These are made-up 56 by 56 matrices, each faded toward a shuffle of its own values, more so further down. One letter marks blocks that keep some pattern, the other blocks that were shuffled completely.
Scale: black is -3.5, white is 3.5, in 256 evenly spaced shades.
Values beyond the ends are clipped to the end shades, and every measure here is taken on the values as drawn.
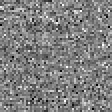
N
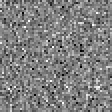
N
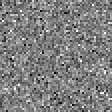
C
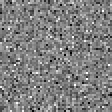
N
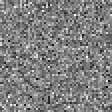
N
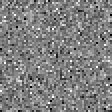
N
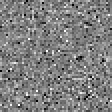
N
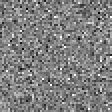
N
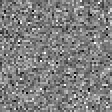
N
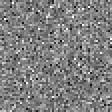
N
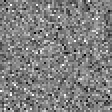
C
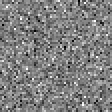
C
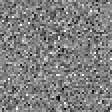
N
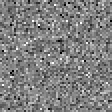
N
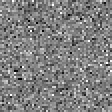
C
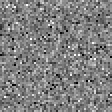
C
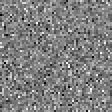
N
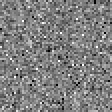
C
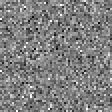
N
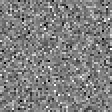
C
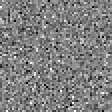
C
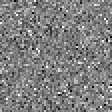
C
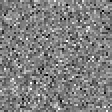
C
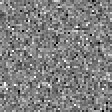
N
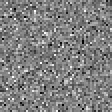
C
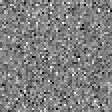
N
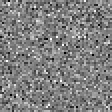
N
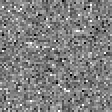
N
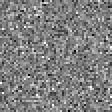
N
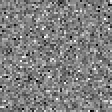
C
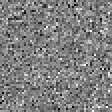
N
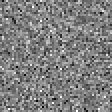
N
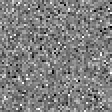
N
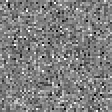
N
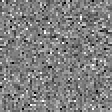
C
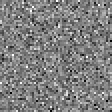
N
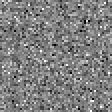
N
